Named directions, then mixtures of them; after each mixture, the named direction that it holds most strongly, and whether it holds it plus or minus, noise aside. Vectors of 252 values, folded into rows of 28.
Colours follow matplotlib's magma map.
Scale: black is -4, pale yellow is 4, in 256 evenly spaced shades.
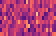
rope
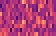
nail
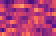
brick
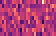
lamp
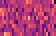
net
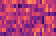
brick, minus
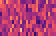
nail, minus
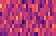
nail, minus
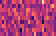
lamp, plus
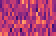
nail, plus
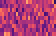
net, plus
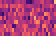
net, minus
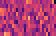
net, plus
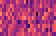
rope, minus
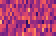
rope, minus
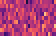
net, minus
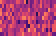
rope, minus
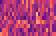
rope, plus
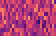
net, plus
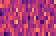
net, minus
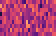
nail, minus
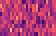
nail, minus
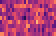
rope, plus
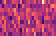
lamp, plus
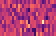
lamp, minus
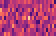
net, plus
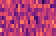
lamp, minus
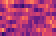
brick, minus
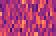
nail, plus
